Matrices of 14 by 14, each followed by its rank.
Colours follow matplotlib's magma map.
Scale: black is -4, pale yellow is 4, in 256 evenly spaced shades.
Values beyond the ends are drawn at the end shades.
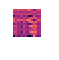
two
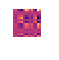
one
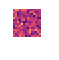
full rank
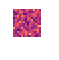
full rank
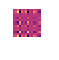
one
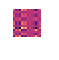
one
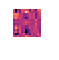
three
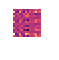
two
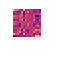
three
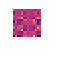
two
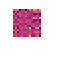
three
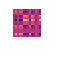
one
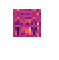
three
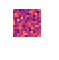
full rank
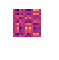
two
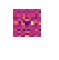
three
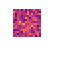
full rank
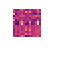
three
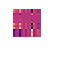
one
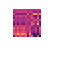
two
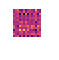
three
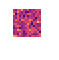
full rank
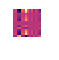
one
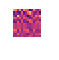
two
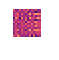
three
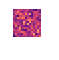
full rank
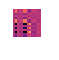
one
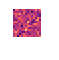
full rank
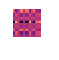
one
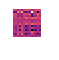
two
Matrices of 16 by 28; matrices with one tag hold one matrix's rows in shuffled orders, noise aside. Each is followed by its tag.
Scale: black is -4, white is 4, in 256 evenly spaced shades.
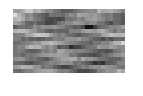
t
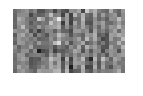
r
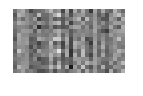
r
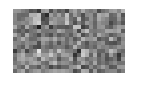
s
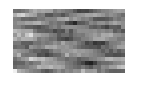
t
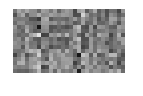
s
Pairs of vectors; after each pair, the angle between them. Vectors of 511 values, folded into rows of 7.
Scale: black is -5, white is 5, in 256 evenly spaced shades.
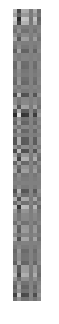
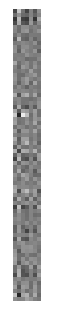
nearly opposite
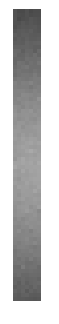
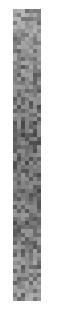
partly opposed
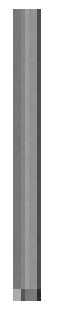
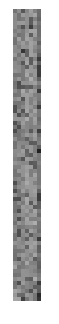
partly aligned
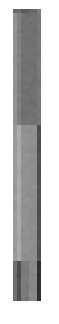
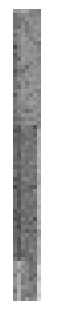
nearly opposite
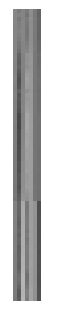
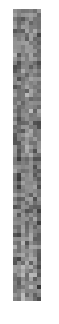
partly aligned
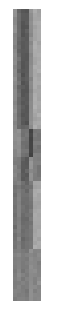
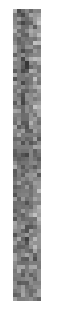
partly aligned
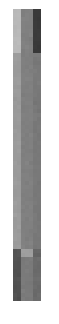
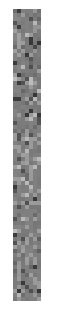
orthogonal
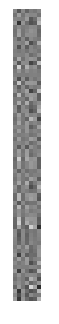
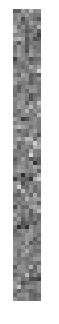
orthogonal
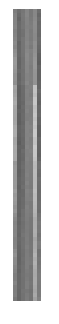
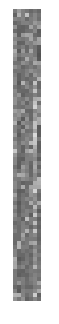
partly aligned
